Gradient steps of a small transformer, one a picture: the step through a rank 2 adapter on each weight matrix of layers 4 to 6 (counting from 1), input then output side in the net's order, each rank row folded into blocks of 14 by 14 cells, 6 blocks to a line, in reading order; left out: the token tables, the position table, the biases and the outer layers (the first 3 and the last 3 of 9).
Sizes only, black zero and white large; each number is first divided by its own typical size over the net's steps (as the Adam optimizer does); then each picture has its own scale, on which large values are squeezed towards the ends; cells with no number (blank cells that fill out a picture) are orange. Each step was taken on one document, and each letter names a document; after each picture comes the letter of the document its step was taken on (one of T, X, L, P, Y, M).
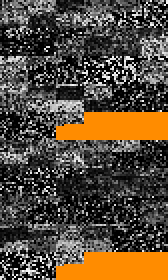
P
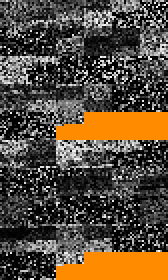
P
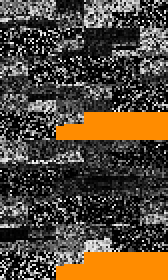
P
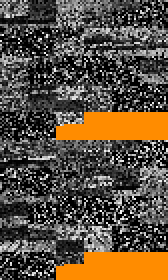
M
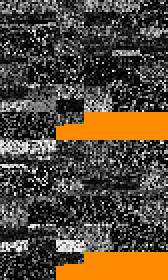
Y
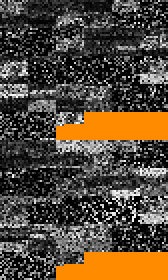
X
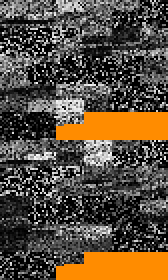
M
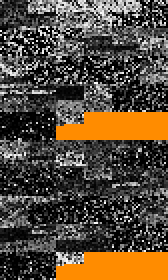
P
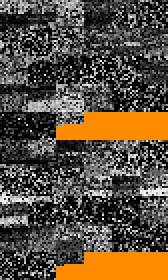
M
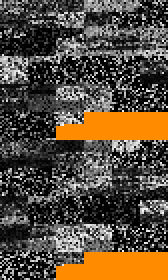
M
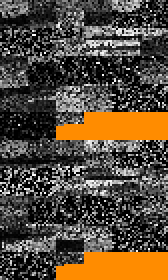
Y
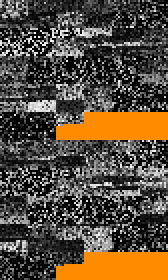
M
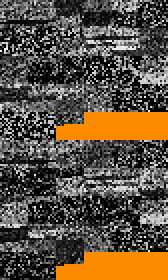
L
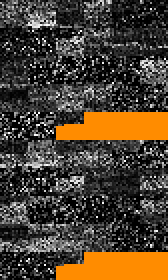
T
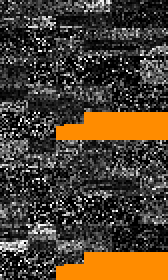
T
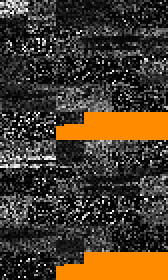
T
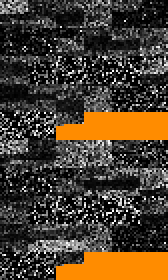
T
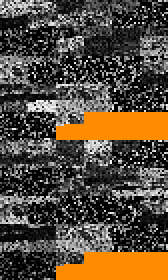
X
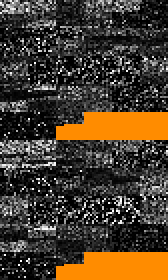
T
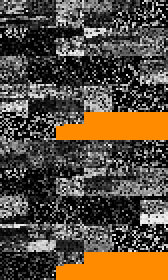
L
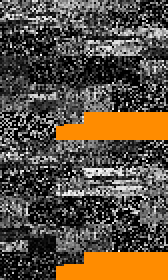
L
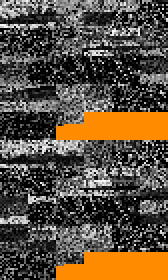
M
